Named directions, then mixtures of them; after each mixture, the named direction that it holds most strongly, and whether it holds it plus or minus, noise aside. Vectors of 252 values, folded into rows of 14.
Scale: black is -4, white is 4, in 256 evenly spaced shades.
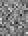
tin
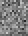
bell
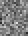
tin, minus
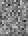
bell, plus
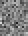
tin, plus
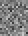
tin, minus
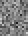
tin, plus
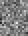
tin, minus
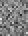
tin, plus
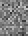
bell, plus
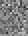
bell, minus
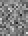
tin, plus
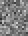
bell, plus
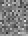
bell, minus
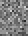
bell, plus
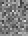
bell, minus
